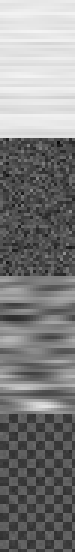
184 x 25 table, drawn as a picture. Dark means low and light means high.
It is made of 4 by 1 panels. Panel 1,1: very high, streaked across, faint in contrast. Panel 2,1: low, fine-grained. Panel 3,1: middling, streaked across, strong in contrast. Panel 4,1: low, checkered.
